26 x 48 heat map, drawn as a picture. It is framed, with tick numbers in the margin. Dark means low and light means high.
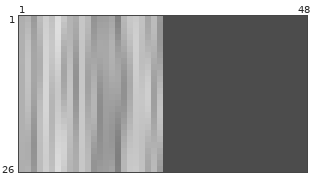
The table splits into one row of 2 panels. Panel 1,1: high, streaked downward. Panel 1,2: low, flat.
